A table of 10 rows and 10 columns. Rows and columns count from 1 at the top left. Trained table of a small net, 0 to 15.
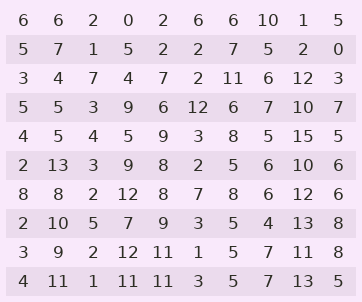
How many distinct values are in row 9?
9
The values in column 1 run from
2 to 8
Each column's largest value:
8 13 7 12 11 12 11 10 15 8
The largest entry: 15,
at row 5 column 9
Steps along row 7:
same down up down down up down up down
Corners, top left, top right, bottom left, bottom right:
6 5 4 5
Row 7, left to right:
8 8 2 12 8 7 8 6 12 6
